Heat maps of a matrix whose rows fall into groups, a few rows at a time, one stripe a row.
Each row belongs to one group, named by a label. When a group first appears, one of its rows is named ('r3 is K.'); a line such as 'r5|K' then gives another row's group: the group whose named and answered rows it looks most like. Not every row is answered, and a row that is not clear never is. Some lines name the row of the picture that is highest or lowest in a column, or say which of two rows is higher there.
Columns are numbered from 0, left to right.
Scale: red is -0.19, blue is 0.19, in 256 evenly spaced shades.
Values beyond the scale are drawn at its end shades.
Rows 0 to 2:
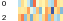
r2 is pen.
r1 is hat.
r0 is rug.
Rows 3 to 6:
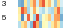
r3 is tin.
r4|rug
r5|hat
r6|rug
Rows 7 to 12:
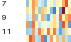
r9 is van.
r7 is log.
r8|rug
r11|tin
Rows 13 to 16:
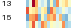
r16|rug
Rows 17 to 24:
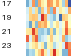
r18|pen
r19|rug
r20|tin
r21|log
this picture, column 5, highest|21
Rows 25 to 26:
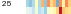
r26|van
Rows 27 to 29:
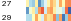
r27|van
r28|tin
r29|pen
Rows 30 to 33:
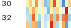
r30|pen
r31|log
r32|log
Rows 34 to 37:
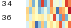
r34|van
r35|van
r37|van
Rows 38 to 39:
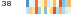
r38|pen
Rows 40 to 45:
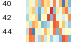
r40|pen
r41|log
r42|pen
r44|pen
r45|rug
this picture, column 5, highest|43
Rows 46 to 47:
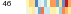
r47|rug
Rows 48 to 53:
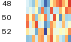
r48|van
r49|van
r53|tin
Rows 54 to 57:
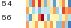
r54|tin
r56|tin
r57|hat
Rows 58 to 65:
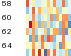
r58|hat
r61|rug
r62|hat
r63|tin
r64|rug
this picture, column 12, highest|65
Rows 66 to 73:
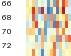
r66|log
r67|rug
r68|log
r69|log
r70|rug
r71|van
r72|pen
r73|hat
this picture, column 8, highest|67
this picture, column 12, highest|71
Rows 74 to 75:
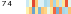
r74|log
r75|pen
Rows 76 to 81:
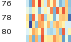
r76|tin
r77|log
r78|tin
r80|rug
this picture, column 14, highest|78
